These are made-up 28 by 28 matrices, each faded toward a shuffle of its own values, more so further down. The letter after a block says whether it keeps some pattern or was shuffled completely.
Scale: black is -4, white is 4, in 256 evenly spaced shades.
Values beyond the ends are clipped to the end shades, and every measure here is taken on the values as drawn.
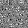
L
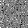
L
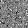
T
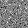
T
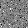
T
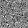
T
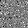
L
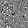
L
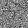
T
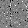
L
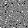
L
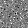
T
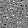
L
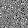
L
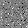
T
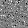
T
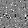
L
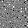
L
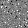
T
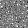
T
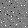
T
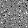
L
